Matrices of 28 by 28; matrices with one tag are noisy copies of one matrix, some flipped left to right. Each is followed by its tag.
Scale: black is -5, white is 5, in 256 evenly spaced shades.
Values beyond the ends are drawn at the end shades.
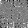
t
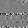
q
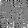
t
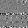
q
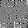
t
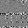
q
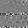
q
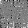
t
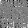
t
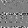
q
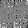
t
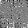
t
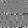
q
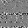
q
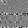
q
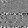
q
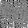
t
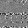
q
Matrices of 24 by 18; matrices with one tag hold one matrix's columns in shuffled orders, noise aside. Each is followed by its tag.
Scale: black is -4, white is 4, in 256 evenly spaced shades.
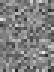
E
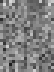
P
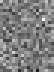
E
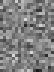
E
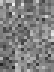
P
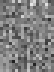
P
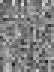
P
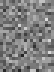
E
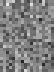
P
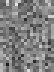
P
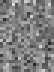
P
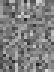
P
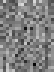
P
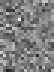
E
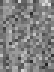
P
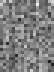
P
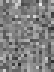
P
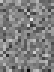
E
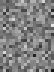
E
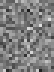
E
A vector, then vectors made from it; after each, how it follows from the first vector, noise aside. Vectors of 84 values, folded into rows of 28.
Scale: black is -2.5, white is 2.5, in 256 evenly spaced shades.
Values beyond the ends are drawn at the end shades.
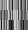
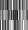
negated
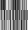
wrapped around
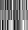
negated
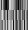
wrapped around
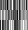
negated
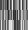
negated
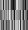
wrapped around
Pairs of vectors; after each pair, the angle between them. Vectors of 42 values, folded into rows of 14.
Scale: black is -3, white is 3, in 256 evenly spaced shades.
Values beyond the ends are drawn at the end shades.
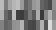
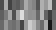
nearly opposite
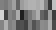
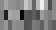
partly aligned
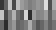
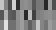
nearly opposite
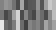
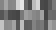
orthogonal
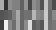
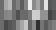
orthogonal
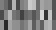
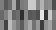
nearly parallel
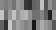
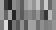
partly opposed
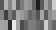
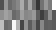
partly aligned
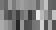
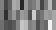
orthogonal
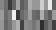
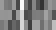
partly opposed
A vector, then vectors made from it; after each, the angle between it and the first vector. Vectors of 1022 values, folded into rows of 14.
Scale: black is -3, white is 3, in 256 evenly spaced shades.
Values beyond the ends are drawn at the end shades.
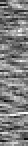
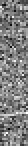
partly aligned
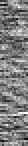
nearly parallel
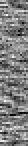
nearly opposite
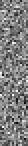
orthogonal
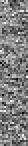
partly opposed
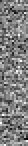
partly aligned
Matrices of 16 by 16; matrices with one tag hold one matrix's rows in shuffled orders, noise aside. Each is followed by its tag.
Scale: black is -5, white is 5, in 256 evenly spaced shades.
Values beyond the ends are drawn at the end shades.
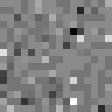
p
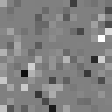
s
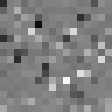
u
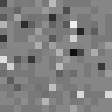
p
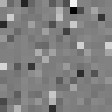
p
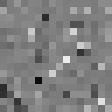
u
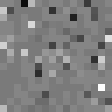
s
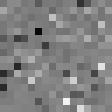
u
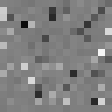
s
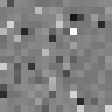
p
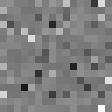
s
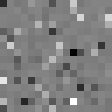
p
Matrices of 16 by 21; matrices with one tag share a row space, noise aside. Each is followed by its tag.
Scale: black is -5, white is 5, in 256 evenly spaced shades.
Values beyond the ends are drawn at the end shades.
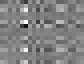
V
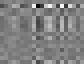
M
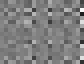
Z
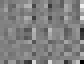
Z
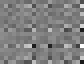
Z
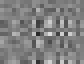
M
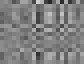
M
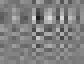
M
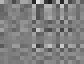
M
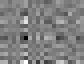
V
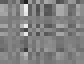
V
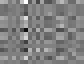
V
